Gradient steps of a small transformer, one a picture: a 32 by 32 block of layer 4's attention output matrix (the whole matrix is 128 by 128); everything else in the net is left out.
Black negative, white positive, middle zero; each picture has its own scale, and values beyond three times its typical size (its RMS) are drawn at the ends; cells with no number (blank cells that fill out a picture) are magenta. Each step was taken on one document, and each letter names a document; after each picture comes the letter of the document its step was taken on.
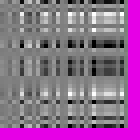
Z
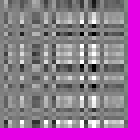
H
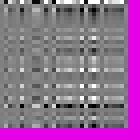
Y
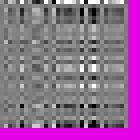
Y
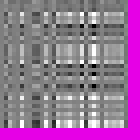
H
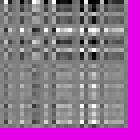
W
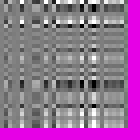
H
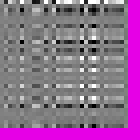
Y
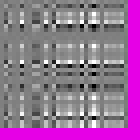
H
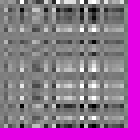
Y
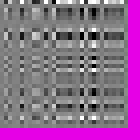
W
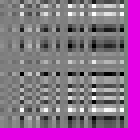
Z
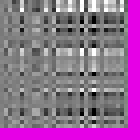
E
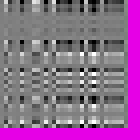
W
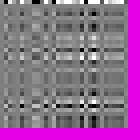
Y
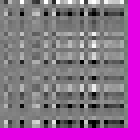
W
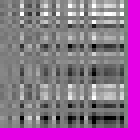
Z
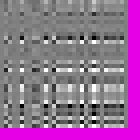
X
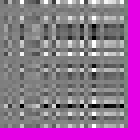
W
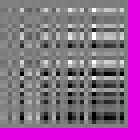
Z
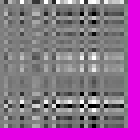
Y
